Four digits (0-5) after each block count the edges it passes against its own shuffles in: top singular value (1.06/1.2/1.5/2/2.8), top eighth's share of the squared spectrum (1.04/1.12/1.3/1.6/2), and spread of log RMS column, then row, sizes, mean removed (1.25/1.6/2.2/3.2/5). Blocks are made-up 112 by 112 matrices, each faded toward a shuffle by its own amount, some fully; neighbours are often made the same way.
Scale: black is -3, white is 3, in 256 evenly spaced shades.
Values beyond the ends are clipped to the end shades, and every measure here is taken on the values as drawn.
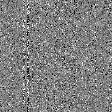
1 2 3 0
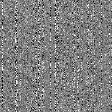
2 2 4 0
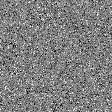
0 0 0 0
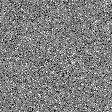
0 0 0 0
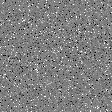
0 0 0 0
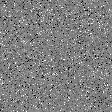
0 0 0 0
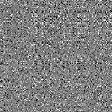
4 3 2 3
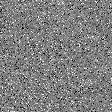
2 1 0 0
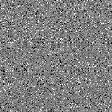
4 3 2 2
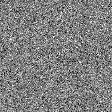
0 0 2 0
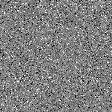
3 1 0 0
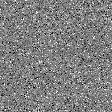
3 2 0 1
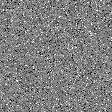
0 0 0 0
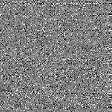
4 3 2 3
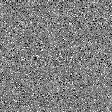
3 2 0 1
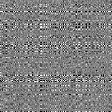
5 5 3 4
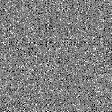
4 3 1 2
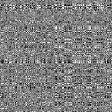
5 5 3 4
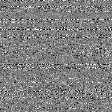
2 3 0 4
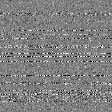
3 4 0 4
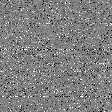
2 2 0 2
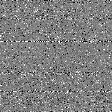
2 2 0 3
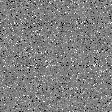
1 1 0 1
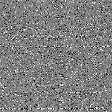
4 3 0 2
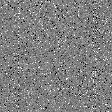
3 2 2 0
